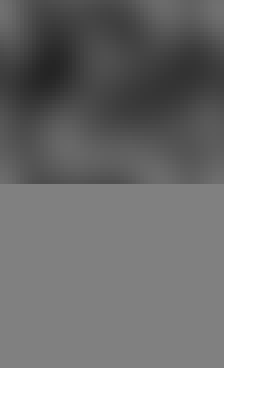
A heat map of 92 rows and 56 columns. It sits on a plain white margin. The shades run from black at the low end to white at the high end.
It is made of 2 by 1 panels. Panel 1,1: low, smooth. Panel 2,1: middling, flat.
